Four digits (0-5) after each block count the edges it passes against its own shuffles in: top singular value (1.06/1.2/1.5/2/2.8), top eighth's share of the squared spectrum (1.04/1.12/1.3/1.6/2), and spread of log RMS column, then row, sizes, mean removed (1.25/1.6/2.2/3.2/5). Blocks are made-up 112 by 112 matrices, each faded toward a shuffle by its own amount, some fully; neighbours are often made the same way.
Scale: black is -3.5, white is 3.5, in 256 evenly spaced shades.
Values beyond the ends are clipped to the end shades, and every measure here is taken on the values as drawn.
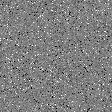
1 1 0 0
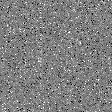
2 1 0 0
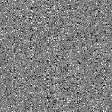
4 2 2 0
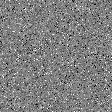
1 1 0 0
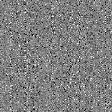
4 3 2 1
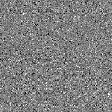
4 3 2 2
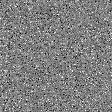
0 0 0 0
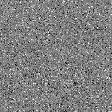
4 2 1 1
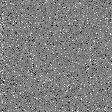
0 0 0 0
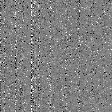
3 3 3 0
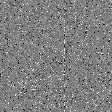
2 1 1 0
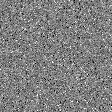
0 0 0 0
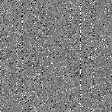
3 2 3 0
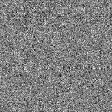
3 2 1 1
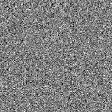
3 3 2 1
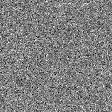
2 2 0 0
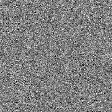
3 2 1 1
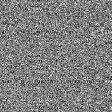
4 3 2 2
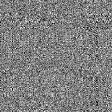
4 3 2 2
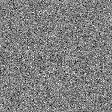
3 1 0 0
